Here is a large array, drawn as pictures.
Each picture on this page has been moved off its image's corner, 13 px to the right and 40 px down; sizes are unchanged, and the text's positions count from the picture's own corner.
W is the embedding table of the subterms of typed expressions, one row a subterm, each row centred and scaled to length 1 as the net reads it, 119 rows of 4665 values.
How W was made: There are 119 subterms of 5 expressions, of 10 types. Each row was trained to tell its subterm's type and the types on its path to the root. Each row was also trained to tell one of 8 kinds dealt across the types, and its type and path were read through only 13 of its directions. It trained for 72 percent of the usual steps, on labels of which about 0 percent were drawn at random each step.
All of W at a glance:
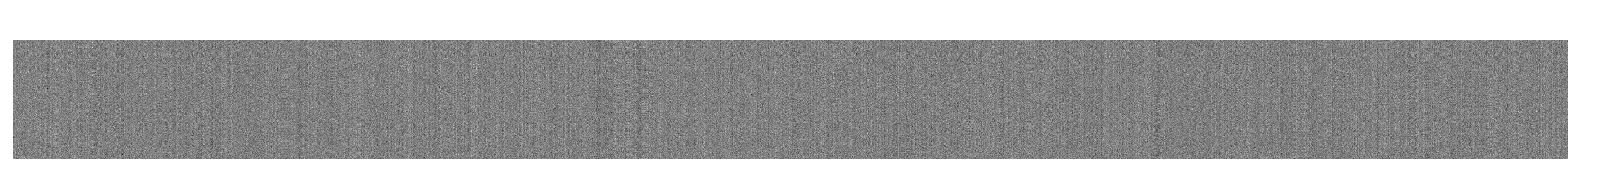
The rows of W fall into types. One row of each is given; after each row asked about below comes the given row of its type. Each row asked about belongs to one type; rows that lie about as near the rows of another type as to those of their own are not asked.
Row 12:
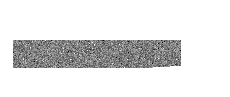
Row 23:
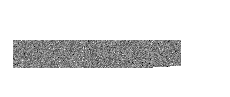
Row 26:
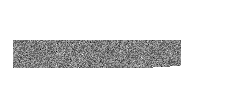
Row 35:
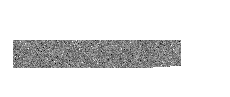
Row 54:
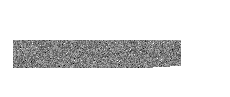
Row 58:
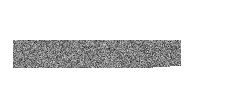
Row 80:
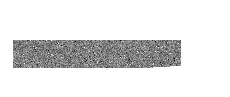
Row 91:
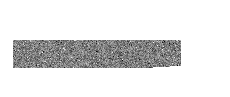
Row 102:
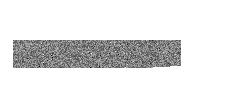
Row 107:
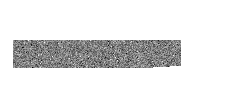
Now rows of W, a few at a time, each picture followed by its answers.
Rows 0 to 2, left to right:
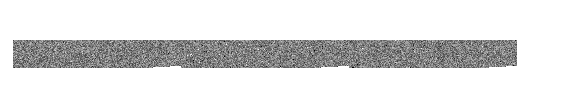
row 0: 102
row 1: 102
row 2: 80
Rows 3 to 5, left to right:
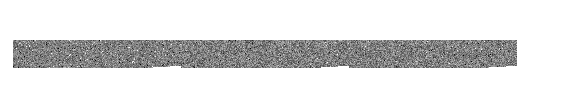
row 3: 12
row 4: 23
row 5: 26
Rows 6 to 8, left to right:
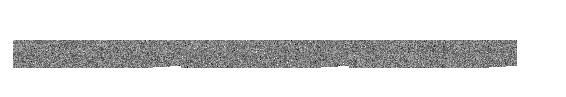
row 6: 102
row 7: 102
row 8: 58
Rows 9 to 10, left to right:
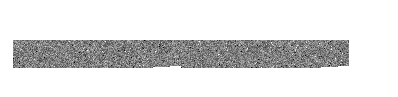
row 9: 107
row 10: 26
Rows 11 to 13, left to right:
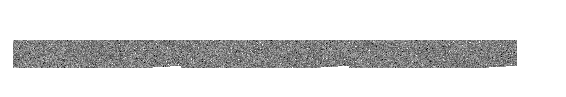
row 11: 35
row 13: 12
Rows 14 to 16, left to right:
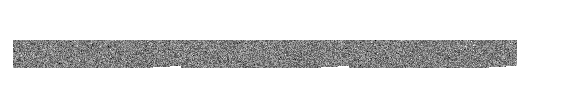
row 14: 12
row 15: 91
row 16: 35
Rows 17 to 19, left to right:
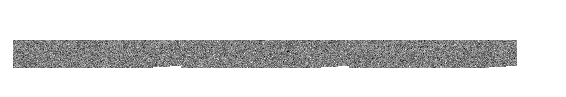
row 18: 107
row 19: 102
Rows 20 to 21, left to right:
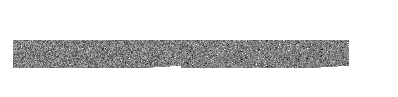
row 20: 35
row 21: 12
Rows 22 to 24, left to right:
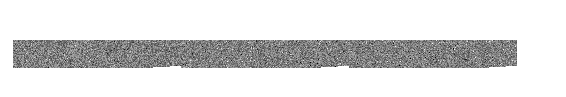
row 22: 58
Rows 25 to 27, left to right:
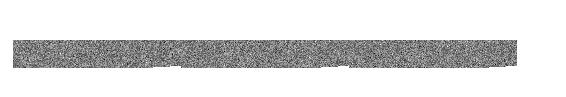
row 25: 35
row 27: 58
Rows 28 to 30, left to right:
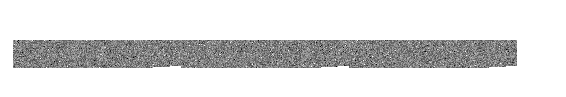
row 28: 91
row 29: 107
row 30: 107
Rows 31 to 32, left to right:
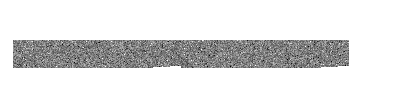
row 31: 80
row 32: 12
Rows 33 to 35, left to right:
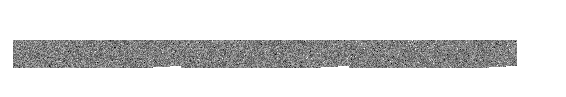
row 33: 35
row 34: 54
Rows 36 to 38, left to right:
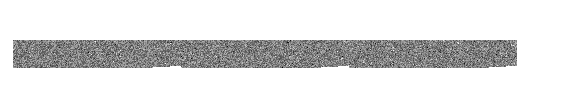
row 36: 54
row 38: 54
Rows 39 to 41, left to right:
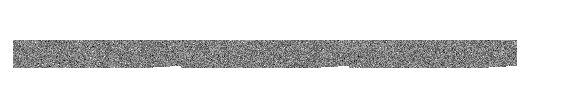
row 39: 58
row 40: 12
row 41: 102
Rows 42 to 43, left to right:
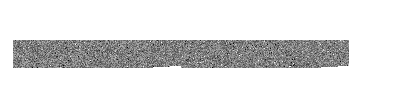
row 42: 58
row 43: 91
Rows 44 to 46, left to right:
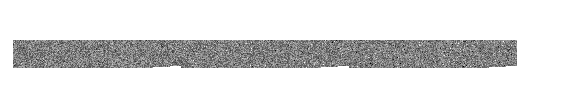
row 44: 26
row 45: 12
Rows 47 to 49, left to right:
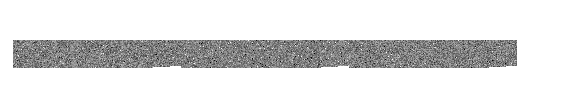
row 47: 26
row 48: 107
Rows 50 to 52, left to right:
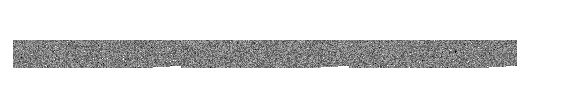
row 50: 102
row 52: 102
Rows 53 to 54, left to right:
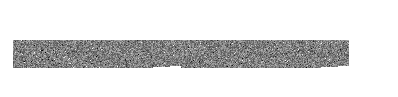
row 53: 107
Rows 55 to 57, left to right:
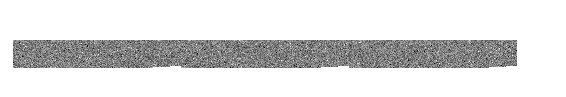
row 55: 12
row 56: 54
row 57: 102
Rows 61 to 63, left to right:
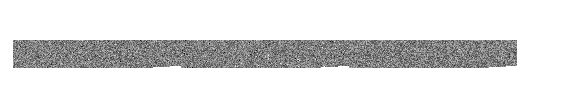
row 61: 91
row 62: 26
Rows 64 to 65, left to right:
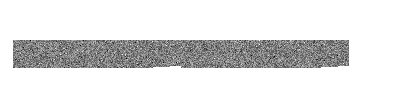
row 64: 91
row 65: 26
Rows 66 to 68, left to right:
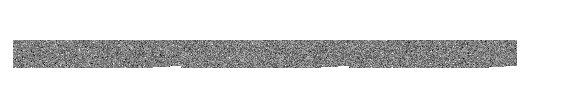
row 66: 80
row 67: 58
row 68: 23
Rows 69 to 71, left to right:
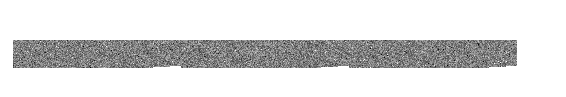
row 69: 35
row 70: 91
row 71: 107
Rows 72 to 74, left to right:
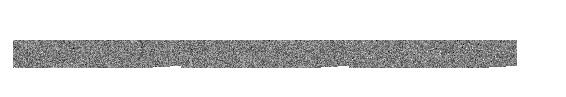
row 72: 54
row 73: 58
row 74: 58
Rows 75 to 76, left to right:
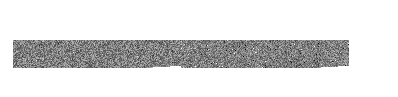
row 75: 35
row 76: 91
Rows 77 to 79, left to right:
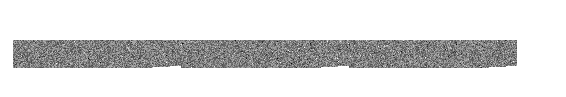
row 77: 23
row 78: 107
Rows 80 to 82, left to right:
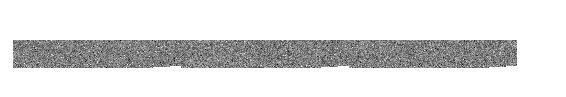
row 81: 35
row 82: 107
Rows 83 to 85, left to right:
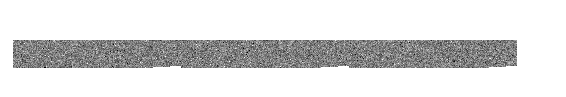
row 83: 102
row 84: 26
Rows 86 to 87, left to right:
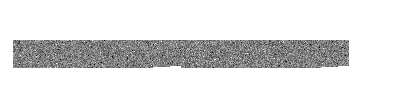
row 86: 80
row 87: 54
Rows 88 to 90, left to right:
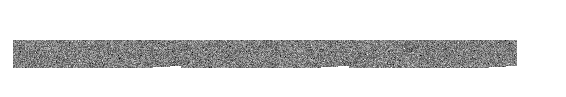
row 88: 26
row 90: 54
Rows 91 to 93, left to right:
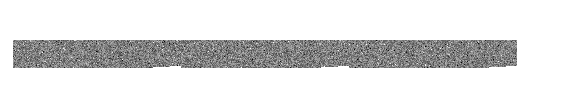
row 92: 80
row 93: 107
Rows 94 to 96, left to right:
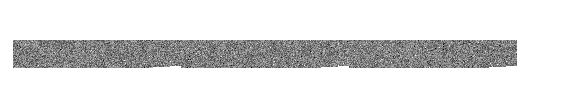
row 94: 91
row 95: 54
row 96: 58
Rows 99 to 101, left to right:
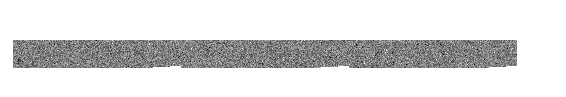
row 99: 54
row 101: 54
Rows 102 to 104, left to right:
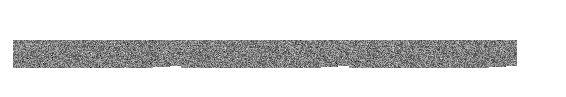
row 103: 23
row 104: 80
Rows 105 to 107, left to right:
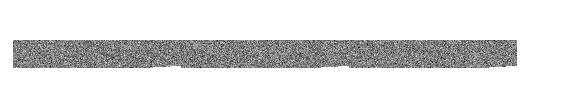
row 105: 35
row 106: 102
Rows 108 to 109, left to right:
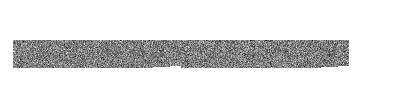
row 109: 58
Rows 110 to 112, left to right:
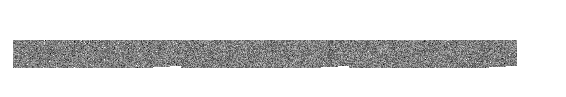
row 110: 107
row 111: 26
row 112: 12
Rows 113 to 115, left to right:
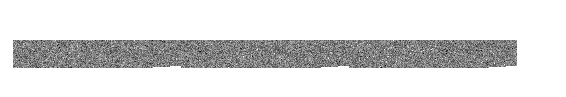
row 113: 26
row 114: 58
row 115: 54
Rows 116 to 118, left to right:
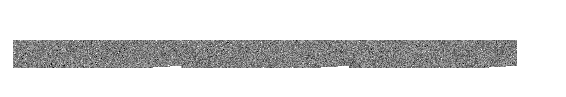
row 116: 54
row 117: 23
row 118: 91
